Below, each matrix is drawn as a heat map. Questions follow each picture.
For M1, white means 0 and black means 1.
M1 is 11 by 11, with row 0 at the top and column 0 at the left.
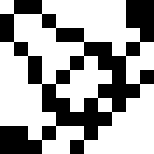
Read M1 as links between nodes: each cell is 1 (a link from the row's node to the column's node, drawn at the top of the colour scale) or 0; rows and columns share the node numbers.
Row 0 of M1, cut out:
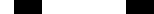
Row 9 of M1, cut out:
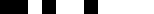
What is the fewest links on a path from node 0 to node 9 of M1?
1
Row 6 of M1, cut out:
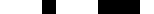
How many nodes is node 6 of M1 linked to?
4
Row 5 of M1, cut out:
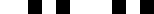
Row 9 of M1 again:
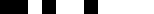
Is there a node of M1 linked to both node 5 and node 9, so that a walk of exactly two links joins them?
no
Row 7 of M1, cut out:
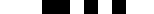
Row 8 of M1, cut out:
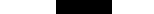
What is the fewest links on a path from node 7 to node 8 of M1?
1
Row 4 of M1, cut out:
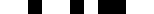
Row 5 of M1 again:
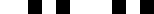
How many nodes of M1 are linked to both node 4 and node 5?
2
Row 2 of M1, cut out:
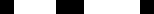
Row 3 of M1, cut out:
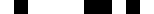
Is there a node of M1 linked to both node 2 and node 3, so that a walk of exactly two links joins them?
no
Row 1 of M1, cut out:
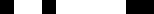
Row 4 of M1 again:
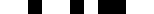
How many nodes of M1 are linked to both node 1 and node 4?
0
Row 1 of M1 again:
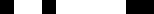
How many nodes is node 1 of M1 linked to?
4
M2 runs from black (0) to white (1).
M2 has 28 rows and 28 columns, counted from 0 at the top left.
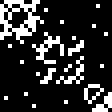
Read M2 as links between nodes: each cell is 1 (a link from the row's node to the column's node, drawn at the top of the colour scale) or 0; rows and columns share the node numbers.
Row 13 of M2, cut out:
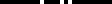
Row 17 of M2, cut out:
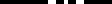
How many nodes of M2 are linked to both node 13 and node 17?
0
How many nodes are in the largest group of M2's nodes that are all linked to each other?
5
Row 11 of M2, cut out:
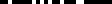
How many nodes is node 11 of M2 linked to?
7
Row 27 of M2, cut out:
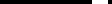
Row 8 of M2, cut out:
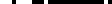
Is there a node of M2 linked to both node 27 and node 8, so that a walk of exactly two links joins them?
yes
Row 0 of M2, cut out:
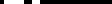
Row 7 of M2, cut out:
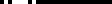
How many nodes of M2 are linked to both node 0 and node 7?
5
